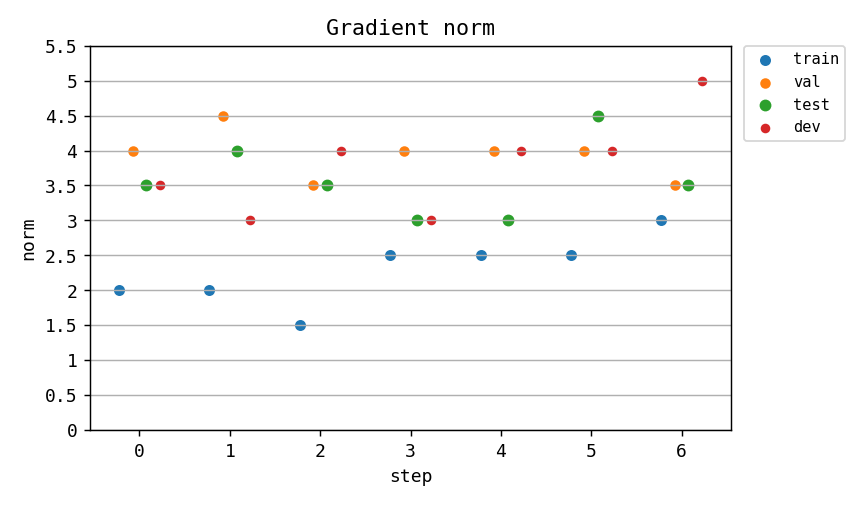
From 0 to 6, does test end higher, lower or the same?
the same
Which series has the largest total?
val
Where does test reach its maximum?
5
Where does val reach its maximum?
1
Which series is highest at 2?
dev
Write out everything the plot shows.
Title: Gradient norm
x-axis: step, ticks 0 1 2 3 4 5 6
y-axis: norm, ticks 0 0.5 1 1.5 2 2.5 3 3.5 4 4.5 5 5.5
Legend: train, val, test, dev
Values:
train: 2 2 1.5 2.5 2.5 2.5 3
val: 4 4.5 3.5 4 4 4 3.5
test: 3.5 4 3.5 3 3 4.5 3.5
dev: 3.5 3 4 3 4 4 5
